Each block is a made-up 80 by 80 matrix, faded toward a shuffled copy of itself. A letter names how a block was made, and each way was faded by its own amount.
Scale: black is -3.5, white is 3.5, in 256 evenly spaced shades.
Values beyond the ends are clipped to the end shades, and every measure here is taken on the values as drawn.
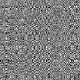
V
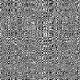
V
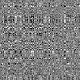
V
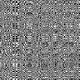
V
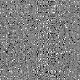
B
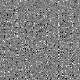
B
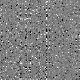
B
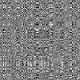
V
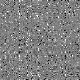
B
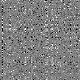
B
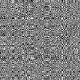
V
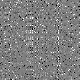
B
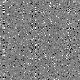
B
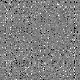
B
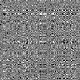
V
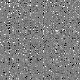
B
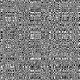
V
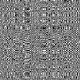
V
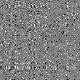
B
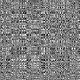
V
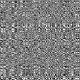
V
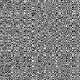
V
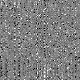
B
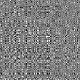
V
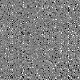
B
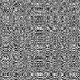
V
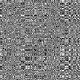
V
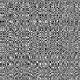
V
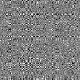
V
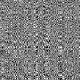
V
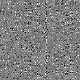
B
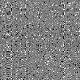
B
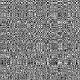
V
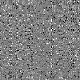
B
